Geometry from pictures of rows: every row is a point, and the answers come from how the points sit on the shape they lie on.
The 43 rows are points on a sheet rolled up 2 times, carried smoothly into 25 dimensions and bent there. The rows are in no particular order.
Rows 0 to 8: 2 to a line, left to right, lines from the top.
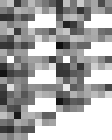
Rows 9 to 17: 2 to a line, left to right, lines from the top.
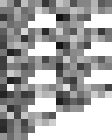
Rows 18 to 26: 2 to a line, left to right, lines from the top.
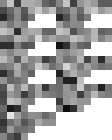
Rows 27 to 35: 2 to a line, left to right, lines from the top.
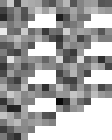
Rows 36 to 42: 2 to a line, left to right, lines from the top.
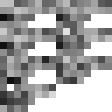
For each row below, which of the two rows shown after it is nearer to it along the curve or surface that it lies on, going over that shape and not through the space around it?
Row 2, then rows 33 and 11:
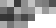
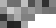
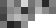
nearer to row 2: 33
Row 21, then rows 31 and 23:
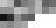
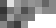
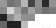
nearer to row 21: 23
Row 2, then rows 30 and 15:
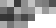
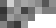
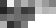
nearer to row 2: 15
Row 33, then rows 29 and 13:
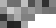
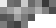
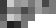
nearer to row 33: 29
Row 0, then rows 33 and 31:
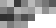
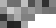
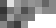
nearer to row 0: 33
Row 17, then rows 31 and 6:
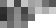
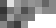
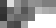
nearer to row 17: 6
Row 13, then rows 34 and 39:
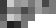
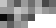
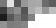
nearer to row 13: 39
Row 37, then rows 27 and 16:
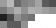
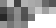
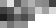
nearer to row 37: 27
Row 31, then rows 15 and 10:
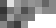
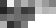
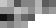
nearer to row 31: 15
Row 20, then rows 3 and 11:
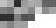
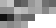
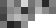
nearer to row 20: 3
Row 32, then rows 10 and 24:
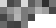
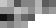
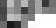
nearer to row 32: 10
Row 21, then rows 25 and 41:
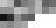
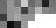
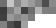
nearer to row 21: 25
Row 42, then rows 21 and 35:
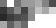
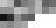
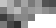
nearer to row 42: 21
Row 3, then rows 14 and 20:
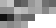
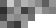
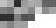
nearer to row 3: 20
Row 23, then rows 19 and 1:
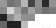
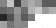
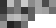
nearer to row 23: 1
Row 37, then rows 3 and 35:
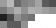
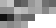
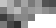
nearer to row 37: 35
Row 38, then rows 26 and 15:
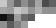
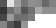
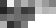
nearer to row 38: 15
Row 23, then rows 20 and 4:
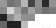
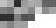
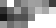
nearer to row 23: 20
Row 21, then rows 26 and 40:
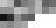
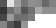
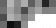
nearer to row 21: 40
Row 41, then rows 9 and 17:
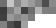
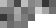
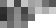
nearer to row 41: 17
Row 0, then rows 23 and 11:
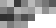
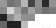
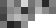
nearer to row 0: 23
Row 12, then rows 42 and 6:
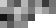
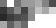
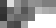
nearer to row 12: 42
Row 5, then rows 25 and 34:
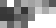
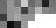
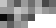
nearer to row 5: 34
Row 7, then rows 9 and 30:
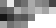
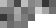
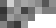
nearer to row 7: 9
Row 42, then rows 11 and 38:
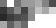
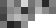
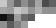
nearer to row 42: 38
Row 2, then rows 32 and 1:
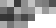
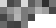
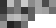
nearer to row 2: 32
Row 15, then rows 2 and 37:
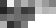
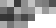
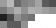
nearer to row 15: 2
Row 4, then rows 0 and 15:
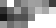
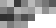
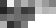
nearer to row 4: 0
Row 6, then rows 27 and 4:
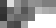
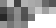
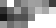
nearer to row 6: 27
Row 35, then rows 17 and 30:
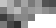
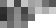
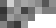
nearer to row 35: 17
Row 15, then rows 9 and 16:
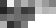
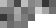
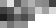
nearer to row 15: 16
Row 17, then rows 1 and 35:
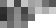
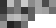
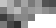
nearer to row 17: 35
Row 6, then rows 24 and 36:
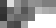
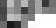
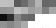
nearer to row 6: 24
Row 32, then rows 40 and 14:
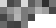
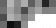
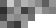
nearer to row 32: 40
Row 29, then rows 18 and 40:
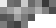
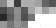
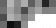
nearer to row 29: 40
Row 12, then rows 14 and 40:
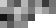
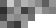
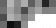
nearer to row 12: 40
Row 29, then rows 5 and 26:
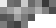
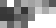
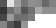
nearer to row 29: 5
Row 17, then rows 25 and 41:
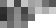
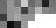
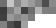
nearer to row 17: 41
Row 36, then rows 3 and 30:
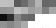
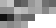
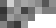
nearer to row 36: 3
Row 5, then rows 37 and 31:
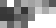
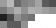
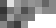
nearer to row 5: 37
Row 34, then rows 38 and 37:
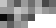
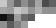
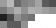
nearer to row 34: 38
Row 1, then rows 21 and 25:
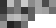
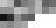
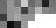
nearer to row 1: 25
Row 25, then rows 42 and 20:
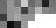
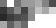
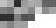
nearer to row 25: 42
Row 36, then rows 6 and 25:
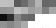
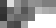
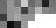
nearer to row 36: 25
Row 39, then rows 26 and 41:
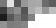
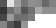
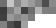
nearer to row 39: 26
